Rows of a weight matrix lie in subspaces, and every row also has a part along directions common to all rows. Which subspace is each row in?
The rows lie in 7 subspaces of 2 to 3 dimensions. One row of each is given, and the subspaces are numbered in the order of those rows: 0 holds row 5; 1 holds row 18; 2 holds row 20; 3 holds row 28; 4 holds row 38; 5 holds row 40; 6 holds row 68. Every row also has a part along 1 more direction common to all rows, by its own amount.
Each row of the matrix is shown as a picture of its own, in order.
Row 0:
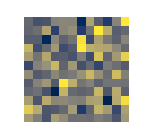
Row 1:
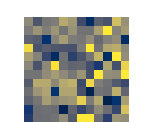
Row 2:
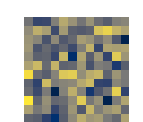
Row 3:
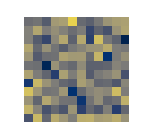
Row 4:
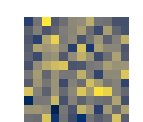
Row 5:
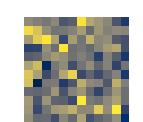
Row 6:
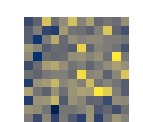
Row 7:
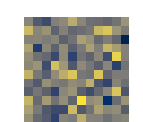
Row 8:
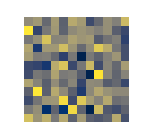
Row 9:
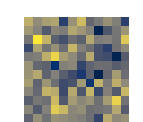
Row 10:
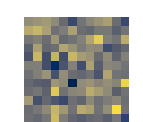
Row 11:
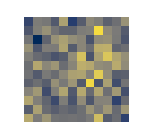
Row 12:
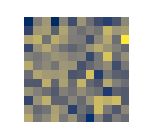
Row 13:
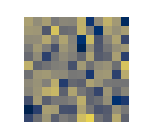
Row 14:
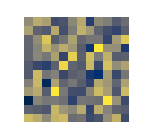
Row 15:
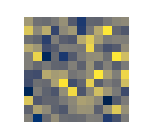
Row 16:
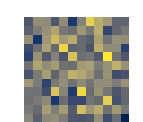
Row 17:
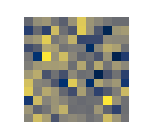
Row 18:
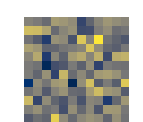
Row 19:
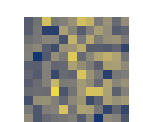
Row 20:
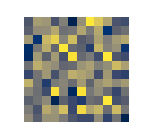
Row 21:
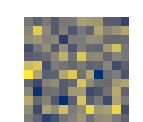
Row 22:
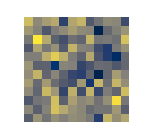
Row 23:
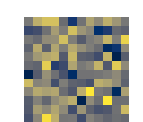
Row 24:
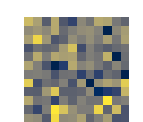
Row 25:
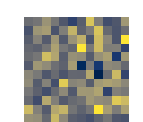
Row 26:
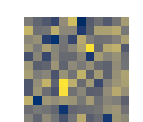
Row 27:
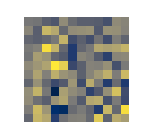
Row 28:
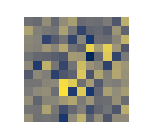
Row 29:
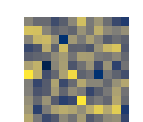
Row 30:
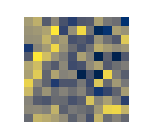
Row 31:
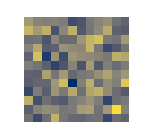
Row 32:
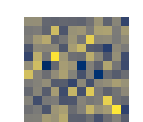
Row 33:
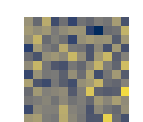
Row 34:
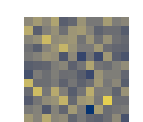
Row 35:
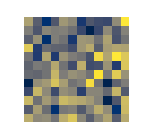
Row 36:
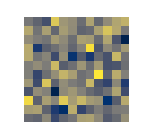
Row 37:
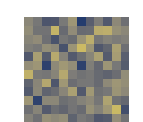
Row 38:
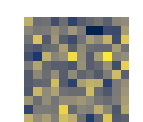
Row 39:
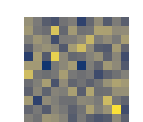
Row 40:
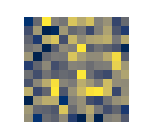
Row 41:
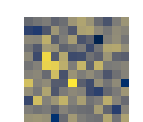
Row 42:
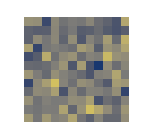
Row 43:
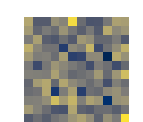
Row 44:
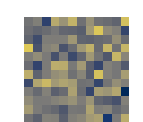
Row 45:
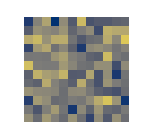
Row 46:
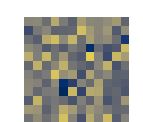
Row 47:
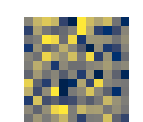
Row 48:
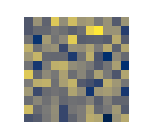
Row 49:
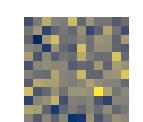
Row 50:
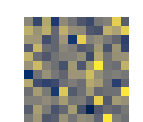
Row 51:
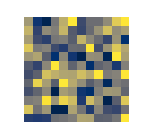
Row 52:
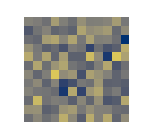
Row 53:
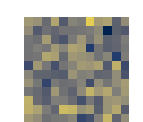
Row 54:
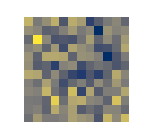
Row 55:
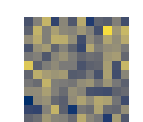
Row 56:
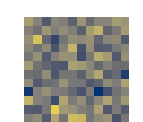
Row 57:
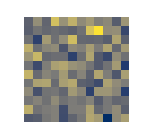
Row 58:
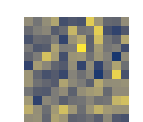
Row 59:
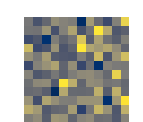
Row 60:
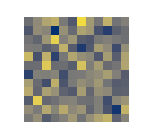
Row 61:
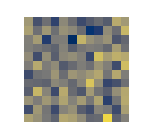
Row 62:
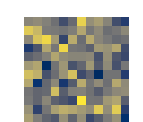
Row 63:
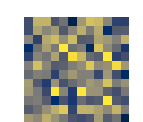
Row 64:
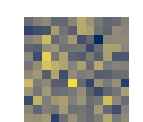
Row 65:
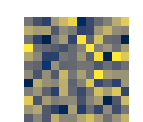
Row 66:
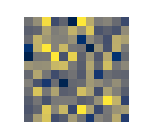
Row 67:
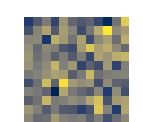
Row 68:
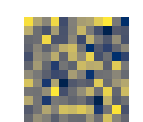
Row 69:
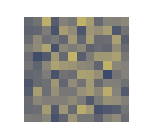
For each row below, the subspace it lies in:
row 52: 3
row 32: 3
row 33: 4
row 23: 0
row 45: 6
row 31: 1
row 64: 1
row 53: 6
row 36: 0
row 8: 0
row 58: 6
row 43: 2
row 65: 1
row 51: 2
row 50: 4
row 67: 6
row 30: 5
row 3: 1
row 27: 5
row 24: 5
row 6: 5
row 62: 0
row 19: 5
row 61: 4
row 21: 0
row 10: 1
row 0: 6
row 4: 5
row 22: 2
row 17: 1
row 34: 0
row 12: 6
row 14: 0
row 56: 5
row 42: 4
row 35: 4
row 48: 4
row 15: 1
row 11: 2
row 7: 0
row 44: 4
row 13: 6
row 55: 6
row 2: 0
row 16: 2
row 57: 4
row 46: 3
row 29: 0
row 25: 6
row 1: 6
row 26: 3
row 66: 5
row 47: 3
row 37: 3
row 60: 3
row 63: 2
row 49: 5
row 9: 2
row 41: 1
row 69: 5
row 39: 3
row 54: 2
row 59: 6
